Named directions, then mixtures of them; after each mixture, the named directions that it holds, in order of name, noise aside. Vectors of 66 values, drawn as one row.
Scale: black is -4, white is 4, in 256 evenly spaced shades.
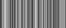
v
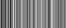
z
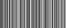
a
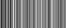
z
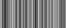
v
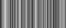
v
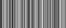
a, v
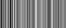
v, z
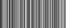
a, v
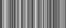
v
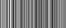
a, z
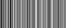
v, z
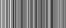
z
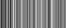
z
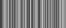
a, v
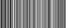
z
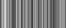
v, z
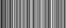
a, z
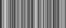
v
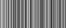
a, z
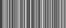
a, v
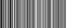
v, z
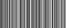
a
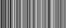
z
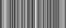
v
